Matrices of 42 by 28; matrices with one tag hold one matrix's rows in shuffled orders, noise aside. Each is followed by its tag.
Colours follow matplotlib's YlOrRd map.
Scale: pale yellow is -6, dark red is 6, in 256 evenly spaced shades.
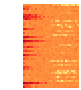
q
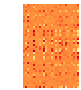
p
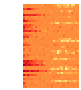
q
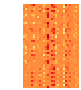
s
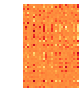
p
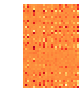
p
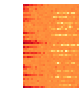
q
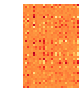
p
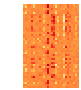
s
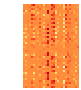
s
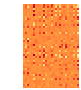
p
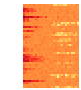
q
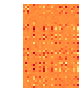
p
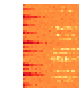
q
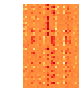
s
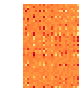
p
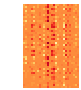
s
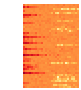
q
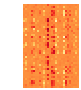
s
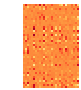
p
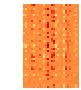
s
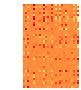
p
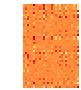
p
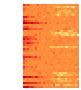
q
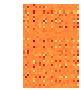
p
